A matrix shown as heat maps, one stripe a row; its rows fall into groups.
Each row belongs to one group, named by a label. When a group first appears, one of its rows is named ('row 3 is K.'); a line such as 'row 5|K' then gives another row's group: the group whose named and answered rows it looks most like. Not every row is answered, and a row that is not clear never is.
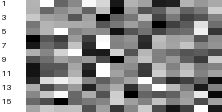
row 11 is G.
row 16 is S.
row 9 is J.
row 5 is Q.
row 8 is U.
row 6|G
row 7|G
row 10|G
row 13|U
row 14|Q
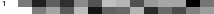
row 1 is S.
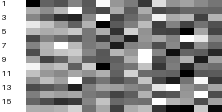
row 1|G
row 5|S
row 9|J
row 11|S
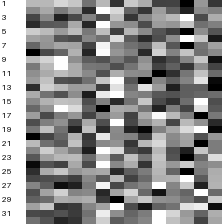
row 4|G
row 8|G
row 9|Q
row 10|Q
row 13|Q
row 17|U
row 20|G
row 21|U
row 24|G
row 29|J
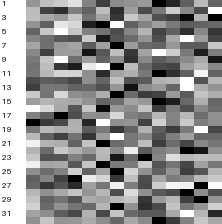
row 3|S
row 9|Q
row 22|S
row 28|S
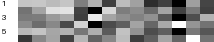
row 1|S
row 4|J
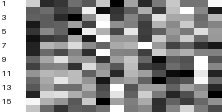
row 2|J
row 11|S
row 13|Q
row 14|Q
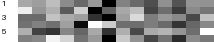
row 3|J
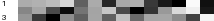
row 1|S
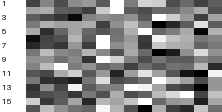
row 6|G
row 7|G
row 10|Q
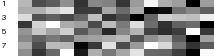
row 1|U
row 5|S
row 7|U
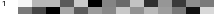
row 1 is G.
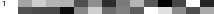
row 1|S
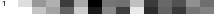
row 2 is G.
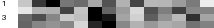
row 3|J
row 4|J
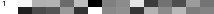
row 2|G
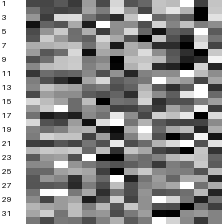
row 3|J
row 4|G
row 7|S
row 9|J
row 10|S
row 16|Q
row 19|J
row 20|S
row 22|S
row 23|J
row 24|Q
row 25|J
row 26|Q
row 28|Q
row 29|U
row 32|U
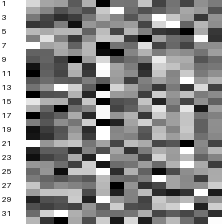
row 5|S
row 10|G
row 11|G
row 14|G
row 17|G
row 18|J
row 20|G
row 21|S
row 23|G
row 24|J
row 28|S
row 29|G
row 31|Q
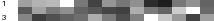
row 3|U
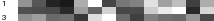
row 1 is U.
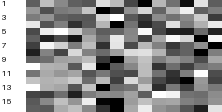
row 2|J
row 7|Q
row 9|J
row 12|S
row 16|J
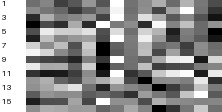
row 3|Q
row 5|Q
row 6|Q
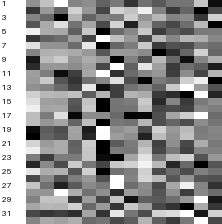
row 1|Q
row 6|G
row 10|Q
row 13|J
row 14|S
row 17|Q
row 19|G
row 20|G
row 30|S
